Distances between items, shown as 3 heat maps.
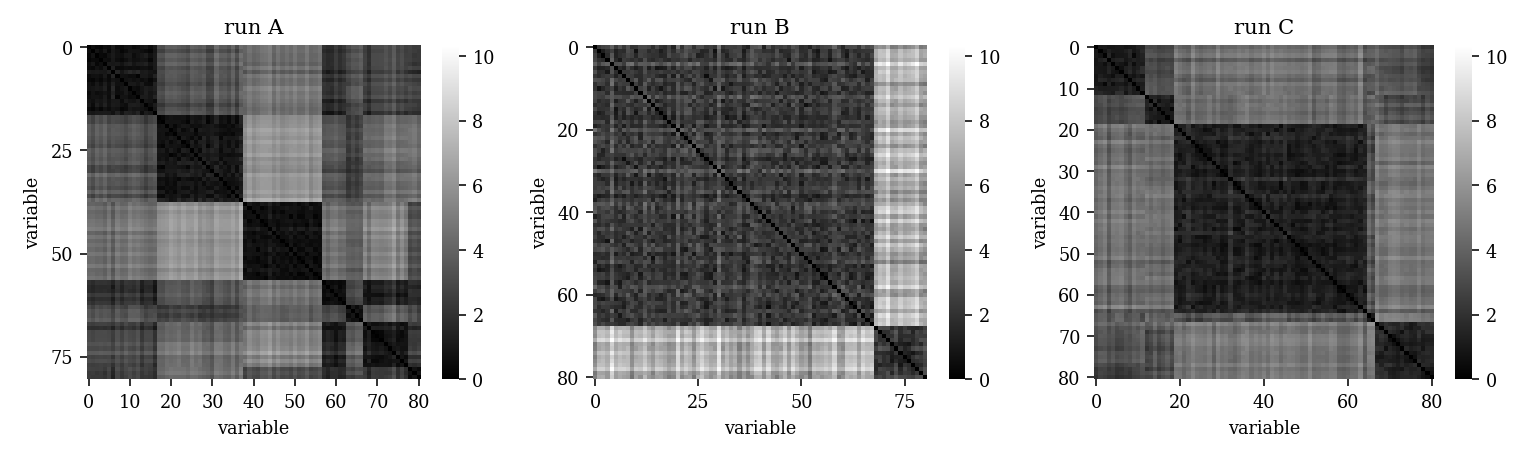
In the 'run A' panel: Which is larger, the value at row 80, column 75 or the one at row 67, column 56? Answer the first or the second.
the second
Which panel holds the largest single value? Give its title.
run B
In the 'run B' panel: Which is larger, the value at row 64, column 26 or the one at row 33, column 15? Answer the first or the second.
the first
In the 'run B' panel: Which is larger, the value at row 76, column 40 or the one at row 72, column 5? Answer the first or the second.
the first
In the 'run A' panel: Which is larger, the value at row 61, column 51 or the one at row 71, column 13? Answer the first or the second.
the first
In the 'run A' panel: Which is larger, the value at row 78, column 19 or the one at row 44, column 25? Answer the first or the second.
the second
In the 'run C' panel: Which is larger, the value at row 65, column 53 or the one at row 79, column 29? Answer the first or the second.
the second
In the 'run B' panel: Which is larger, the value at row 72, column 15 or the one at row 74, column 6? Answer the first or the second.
the second
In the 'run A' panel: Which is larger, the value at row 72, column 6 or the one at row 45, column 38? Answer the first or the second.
the first
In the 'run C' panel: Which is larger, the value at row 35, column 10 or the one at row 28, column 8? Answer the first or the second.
the first
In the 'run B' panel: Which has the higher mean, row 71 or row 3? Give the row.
71
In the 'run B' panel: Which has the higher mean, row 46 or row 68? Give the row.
68
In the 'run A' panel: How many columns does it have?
81
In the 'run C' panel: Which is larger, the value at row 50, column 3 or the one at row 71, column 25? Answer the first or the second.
the second
